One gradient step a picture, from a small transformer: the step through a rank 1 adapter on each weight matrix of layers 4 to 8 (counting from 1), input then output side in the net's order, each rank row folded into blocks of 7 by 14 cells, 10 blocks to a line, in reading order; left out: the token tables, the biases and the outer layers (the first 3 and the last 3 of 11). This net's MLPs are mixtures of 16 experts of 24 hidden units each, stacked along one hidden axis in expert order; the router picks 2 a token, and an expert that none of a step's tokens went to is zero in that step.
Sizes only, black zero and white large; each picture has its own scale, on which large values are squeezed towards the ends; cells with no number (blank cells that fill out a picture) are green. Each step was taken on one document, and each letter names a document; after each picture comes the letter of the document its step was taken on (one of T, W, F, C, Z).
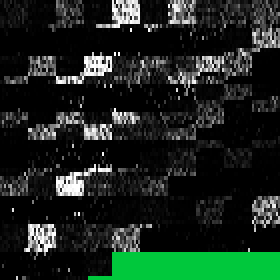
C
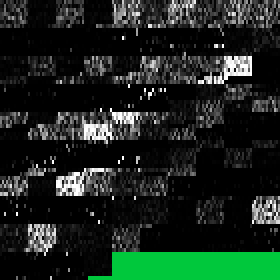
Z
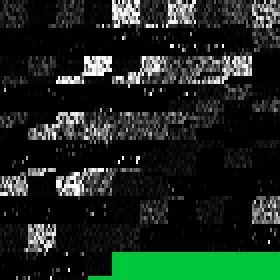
Z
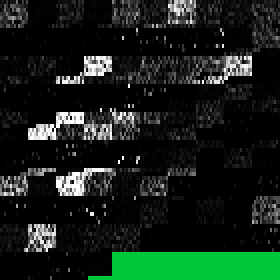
Z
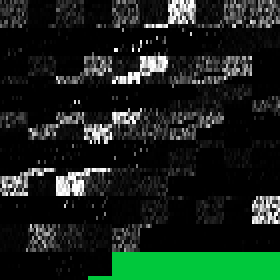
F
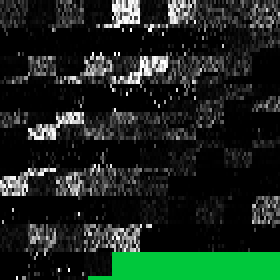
C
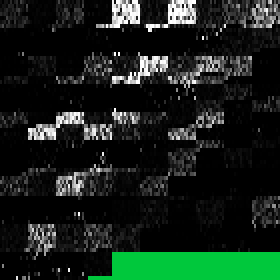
C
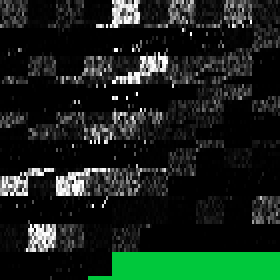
F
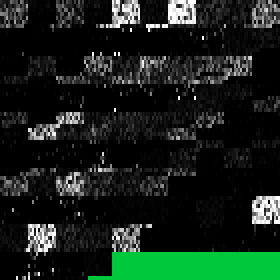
C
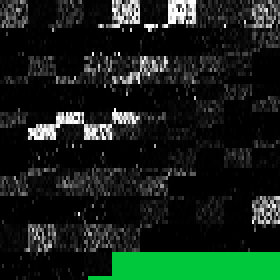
C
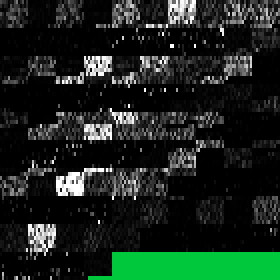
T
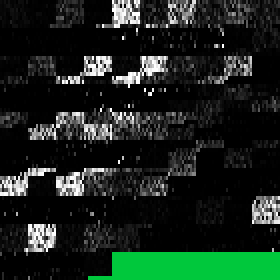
Z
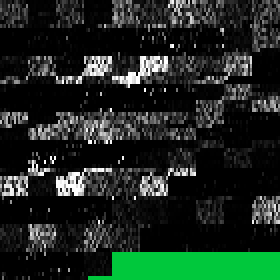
T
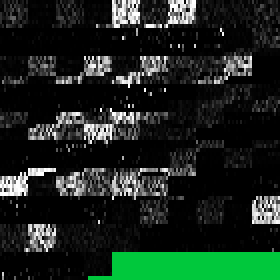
Z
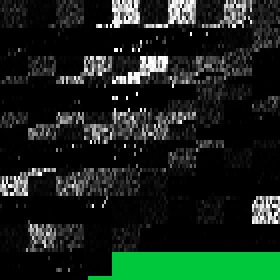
F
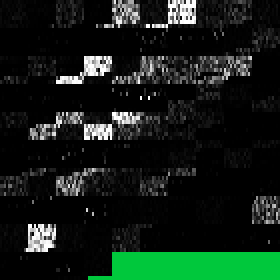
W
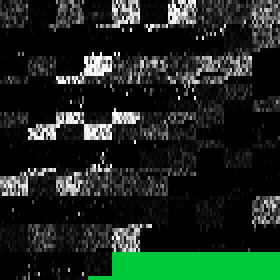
C
